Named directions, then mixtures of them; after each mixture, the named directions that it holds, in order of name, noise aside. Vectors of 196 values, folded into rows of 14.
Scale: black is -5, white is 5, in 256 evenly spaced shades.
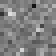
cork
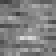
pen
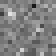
cork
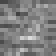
cork, pen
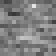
cork, pen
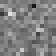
cork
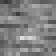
pen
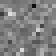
cork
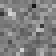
cork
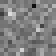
cork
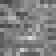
cork, pen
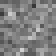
cork, pen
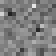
cork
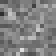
cork, pen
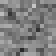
cork, pen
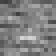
pen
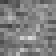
cork, pen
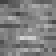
pen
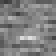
pen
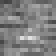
pen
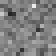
cork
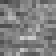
cork, pen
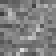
cork, pen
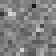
cork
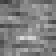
pen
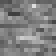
cork, pen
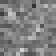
cork, pen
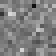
cork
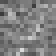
cork, pen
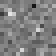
cork
